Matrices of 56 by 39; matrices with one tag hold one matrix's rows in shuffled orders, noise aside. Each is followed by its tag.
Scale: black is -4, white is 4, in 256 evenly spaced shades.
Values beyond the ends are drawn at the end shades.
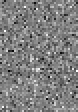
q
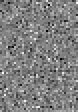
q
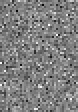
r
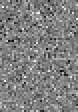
q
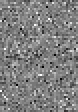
r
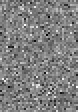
q
